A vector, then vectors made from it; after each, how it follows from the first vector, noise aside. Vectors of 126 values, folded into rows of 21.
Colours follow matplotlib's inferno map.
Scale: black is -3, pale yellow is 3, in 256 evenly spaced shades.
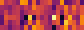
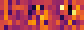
wrapped around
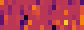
partly zeroed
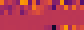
partly zeroed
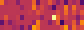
partly zeroed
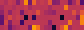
partly zeroed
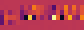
partly zeroed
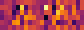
wrapped around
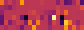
partly zeroed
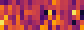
wrapped around
